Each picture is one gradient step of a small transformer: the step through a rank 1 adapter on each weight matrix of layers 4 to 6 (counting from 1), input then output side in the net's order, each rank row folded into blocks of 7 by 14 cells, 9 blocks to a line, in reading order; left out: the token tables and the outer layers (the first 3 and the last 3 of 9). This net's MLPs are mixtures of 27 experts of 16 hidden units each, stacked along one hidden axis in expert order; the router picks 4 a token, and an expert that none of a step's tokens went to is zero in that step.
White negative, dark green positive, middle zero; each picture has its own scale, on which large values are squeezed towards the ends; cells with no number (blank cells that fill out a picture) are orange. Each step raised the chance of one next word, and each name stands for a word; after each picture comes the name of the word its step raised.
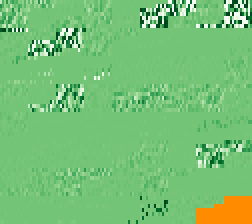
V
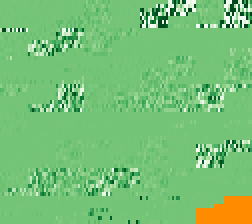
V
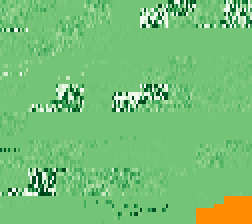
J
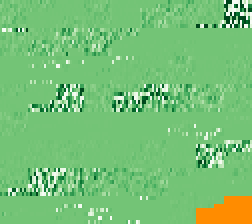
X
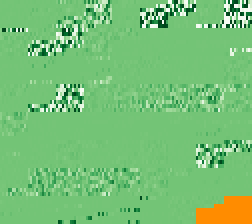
V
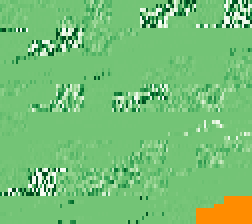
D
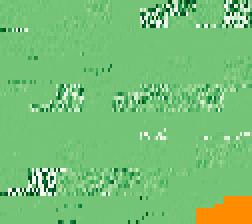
D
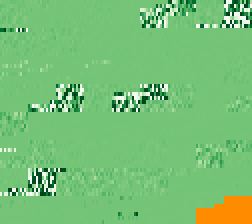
J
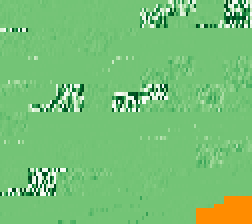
J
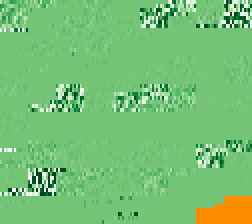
D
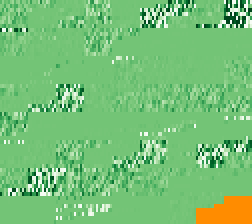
X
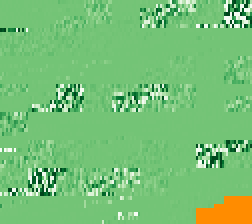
X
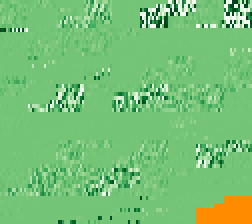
V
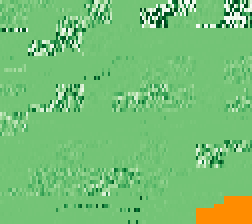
V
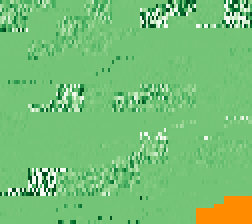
D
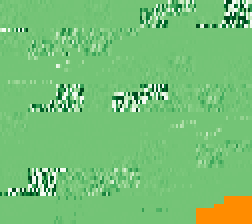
J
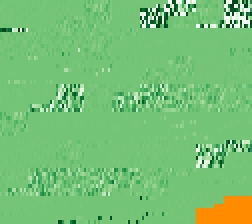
V
